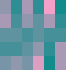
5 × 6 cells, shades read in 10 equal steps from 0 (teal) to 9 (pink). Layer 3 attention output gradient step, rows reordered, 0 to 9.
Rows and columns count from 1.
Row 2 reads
6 2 5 3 6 1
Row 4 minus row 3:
-1 -1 1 2 -1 4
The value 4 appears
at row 5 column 1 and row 5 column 3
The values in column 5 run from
0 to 9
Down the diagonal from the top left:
5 2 2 5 0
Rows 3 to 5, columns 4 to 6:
3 2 2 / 5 1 6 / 8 0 6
